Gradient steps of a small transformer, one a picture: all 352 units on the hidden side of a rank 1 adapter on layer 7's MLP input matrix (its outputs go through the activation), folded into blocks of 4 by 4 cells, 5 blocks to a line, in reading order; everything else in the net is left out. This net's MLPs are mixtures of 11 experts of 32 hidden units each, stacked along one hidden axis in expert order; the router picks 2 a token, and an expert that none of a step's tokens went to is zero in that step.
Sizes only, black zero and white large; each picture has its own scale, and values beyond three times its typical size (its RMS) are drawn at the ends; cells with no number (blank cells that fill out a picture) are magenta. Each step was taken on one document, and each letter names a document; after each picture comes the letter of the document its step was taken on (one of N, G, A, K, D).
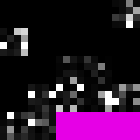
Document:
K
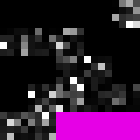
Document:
K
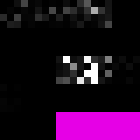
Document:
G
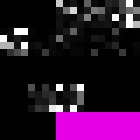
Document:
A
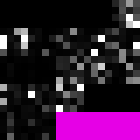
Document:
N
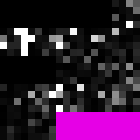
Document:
K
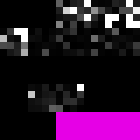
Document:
A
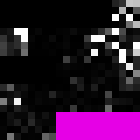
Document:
N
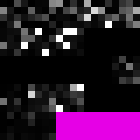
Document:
A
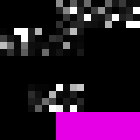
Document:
A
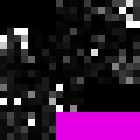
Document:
N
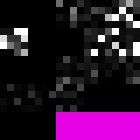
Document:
N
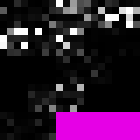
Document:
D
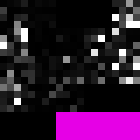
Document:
N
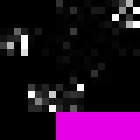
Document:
A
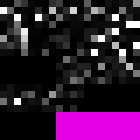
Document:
N
